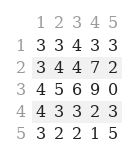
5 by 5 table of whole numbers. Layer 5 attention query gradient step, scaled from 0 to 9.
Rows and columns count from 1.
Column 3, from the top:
4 4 6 3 2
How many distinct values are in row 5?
4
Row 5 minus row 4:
-1 -1 -1 -1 2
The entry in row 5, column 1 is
3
